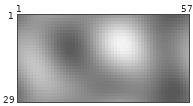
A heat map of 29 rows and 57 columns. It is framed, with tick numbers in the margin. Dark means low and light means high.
Grain: smooth. Average level on the scale: 60%. Ninth with the highest average: top middle. Calmest part: bottom middle. Ninth with the lowest average: bottom right.
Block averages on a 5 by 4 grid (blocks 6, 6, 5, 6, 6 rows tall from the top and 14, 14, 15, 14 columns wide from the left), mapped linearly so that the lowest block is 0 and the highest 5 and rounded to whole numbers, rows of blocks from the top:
2231 | 2152 | 3142 | 3121 | 2210
